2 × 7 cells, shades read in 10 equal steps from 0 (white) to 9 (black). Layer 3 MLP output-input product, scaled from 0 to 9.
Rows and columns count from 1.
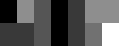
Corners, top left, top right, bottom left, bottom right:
9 4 7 0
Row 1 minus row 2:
2 -3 0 0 0 -1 4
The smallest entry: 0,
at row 2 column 7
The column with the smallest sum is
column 7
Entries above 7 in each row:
2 1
